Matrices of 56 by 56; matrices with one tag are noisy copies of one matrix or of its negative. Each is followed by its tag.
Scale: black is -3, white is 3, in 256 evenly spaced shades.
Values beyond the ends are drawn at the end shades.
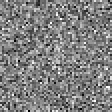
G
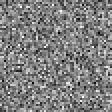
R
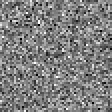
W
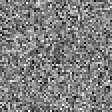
G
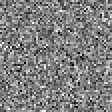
R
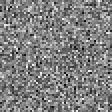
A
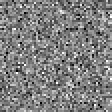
R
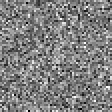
G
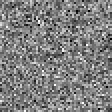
W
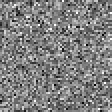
W
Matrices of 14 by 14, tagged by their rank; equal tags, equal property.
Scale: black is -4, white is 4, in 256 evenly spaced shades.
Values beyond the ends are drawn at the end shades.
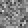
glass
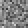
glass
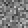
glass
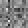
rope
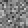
glass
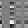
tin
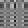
tin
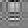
tin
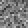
glass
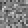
glass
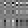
tin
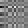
tin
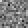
glass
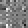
rope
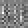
rope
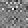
rope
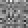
rope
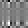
tin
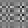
tin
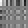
tin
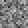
glass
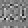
rope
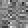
rope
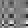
tin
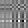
tin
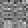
rope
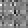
rope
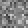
rope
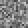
glass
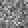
glass
